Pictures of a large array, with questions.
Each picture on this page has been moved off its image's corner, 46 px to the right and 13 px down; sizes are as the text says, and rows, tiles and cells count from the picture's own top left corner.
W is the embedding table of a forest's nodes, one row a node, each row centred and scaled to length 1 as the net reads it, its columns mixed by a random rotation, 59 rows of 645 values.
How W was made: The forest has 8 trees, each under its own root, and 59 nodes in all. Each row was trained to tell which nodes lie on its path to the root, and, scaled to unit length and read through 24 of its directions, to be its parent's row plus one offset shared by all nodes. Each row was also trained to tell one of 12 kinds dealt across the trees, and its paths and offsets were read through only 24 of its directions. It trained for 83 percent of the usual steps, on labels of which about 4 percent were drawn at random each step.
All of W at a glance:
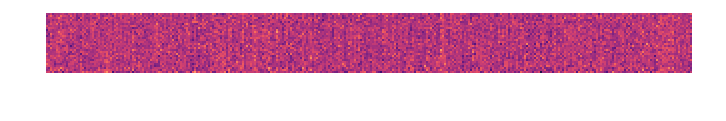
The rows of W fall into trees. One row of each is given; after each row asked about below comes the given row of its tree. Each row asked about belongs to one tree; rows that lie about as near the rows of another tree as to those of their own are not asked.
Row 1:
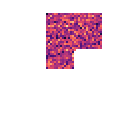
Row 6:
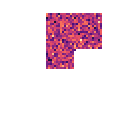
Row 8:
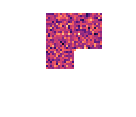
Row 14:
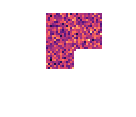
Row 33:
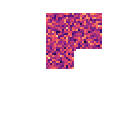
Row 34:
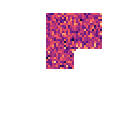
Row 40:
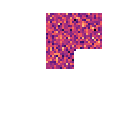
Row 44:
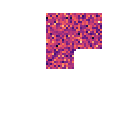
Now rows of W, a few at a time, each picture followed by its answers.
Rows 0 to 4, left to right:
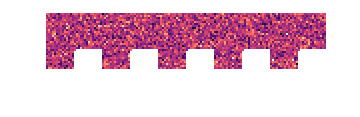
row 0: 6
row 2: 44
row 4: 44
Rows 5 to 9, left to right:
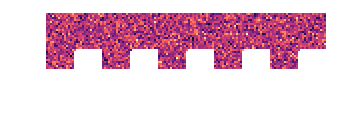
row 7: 40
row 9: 40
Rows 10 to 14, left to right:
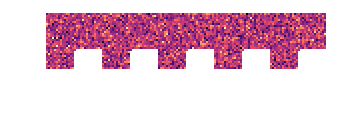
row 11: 33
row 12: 6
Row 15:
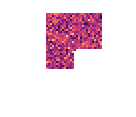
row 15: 40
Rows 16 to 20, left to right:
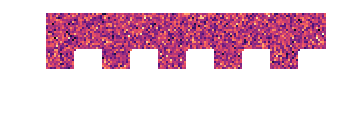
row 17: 44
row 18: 44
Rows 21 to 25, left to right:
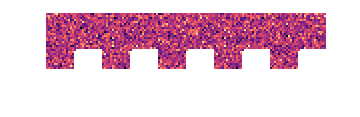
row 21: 44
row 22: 34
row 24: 34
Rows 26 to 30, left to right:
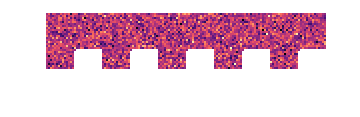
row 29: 8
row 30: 40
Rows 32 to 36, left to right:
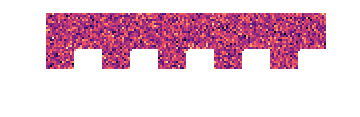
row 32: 14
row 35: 40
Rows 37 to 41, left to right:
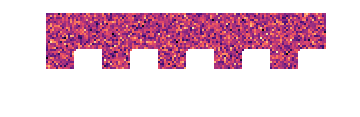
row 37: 34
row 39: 33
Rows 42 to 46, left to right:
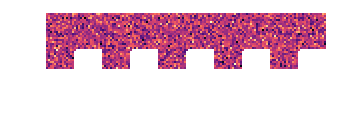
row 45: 33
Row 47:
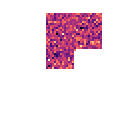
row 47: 44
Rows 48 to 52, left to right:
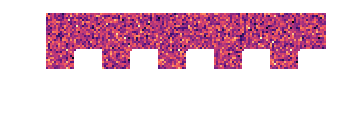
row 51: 40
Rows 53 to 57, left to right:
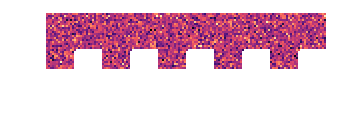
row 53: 1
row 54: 44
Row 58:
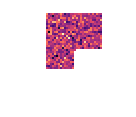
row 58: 40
